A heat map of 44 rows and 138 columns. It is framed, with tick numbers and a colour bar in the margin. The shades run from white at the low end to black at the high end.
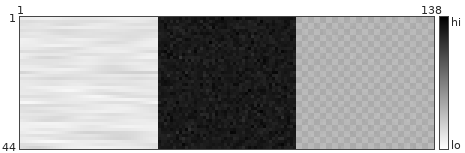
It is made of 1 by 3 panels. Panel 1,1: very low, streaked across, faint in contrast. Panel 1,2: very high, fine-grained, faint in contrast. Panel 1,3: low, checkered, faint in contrast.
